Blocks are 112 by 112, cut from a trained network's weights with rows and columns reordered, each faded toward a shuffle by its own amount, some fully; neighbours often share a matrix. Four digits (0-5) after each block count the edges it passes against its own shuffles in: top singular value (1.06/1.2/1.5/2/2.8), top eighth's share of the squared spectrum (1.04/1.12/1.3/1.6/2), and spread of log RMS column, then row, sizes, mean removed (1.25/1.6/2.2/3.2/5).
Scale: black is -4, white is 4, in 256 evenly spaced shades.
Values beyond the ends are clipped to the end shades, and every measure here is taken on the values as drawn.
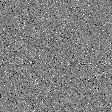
1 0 0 0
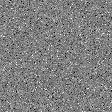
0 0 0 0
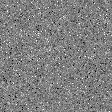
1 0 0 0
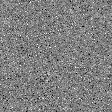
2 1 0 1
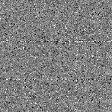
3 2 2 1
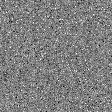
0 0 0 0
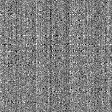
4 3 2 3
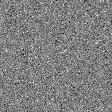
0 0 0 0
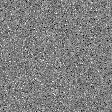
0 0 0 0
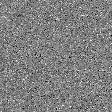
1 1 0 1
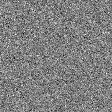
2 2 0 0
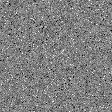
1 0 0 0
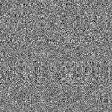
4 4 2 3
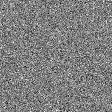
1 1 0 0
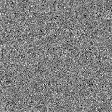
2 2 0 2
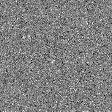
2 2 0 1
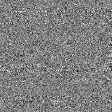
3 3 1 3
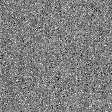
1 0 0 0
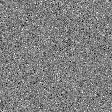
1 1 0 0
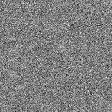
3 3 0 1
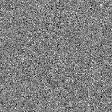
2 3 2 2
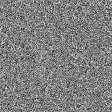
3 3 0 1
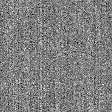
3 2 1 1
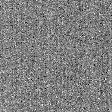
2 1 0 0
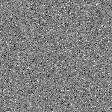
0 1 0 0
